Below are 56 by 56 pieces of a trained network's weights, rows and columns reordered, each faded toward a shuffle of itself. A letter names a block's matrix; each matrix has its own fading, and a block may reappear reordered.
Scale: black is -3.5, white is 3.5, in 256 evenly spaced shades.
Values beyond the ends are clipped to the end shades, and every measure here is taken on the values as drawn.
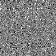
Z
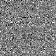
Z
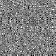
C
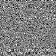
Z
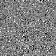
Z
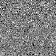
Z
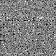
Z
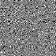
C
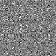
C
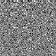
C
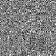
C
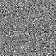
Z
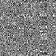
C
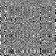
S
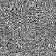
C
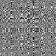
S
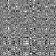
S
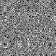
C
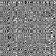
S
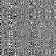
S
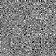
C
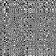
S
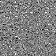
Z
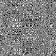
C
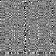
S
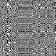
S
